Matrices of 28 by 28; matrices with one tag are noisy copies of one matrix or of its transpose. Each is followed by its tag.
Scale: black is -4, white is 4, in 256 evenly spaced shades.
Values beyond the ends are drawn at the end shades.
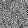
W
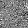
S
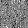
S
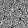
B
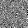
W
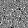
B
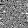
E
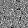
B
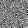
W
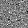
B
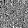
E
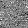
S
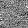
S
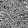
S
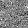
S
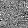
S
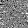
E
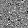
B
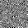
W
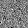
B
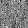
S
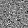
B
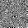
W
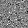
B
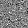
B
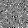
W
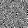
W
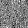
S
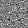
B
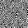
W
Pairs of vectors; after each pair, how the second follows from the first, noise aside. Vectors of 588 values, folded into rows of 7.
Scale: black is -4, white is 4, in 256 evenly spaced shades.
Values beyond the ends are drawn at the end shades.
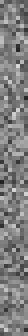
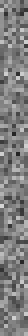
shuffled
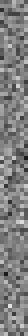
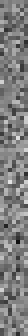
shuffled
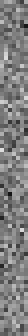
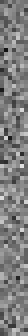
shuffled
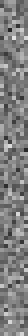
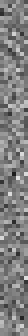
shuffled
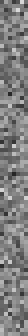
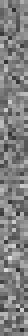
shuffled
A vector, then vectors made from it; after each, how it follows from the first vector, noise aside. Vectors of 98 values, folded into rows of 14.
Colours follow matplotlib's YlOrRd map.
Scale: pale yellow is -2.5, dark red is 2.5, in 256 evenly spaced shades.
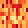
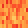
shrunk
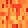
shrunk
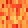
shrunk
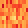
shrunk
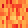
shrunk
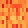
shrunk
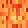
shrunk
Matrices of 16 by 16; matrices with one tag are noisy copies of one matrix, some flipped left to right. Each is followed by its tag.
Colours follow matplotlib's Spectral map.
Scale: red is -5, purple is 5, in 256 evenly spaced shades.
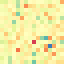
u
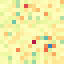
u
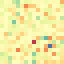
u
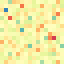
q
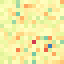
u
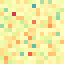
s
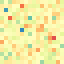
q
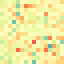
u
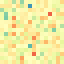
s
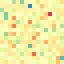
s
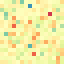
s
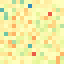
s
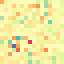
u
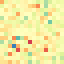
u
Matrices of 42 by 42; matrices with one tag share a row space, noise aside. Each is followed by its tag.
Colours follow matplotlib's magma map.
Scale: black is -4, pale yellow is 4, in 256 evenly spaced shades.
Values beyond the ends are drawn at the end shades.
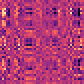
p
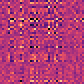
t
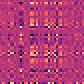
t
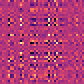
t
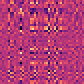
t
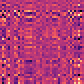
p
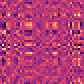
p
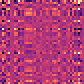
p
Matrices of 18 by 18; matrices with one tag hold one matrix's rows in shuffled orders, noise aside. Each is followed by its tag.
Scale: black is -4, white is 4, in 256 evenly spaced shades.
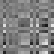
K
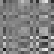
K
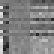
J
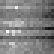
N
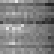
N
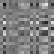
K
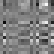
K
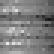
N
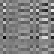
K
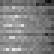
N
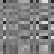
K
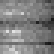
N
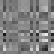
K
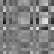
K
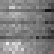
N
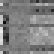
J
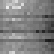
N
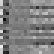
J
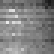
N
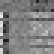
J
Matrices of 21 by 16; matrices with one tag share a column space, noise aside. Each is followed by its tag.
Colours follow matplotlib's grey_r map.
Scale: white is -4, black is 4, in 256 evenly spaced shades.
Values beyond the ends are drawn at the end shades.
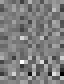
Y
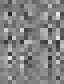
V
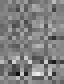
Y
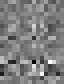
Y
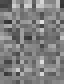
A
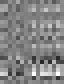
Y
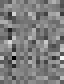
V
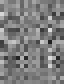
V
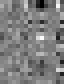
A
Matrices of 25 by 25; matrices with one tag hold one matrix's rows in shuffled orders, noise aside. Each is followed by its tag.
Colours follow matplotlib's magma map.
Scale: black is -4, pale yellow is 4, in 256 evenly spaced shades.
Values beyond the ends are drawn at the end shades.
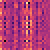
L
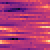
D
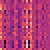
L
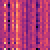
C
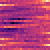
D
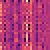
L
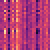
C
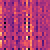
L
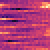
D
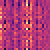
L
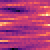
D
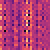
L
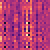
L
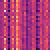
C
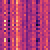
C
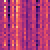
C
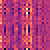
L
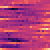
D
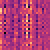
L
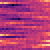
D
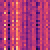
C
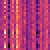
C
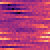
D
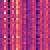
C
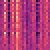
C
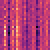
C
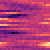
D
